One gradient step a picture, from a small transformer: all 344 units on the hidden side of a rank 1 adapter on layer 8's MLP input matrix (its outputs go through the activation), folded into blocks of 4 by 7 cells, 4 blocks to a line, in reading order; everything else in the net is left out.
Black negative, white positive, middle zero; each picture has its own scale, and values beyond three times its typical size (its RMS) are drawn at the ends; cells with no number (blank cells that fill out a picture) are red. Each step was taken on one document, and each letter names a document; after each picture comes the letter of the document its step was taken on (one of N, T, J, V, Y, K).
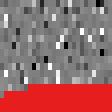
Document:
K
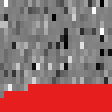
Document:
K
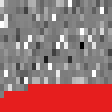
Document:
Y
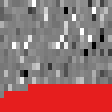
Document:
Y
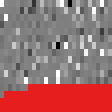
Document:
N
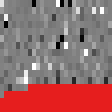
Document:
N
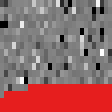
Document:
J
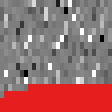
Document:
Y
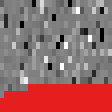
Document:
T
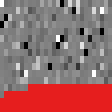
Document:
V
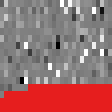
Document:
N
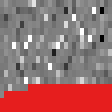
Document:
Y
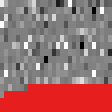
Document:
Y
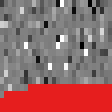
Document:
J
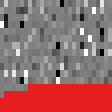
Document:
T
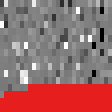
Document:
T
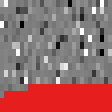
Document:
T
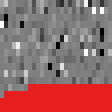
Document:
T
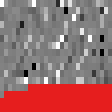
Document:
Y
